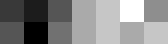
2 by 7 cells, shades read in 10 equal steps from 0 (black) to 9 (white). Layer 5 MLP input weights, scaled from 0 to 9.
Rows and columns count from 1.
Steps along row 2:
down up up up down up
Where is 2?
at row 1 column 1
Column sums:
5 1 7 12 14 15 12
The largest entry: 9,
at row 1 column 6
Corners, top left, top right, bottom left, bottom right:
2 5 3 7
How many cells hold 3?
2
